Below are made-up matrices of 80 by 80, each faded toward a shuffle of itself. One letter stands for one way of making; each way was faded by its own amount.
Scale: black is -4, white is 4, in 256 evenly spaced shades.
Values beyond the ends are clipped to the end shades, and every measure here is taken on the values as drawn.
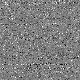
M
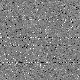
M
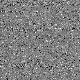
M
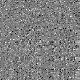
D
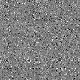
D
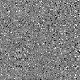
D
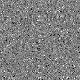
D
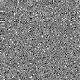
D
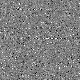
M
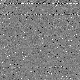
M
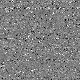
M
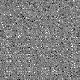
D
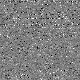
M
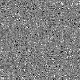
D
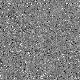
M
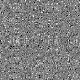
D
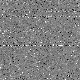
M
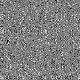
D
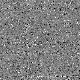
M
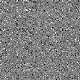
D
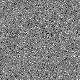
M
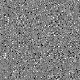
D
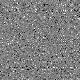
D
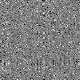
D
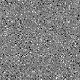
D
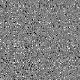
D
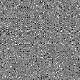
D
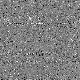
M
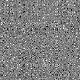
D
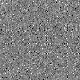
D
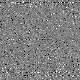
M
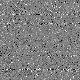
M
